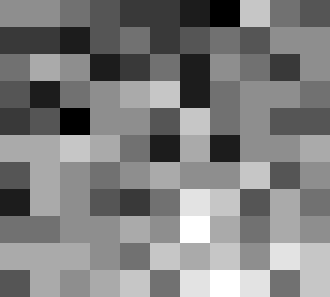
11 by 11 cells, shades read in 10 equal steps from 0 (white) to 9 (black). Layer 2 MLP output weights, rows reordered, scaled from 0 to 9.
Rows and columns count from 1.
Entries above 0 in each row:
11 11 11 11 11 11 11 11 10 11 10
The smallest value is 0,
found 2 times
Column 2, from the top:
4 7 3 8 6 3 3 3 5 3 3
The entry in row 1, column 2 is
4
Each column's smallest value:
3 3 2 3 2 2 0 0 1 1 2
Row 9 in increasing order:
0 3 3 3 4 4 4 4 5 5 5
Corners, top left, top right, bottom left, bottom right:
4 6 6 2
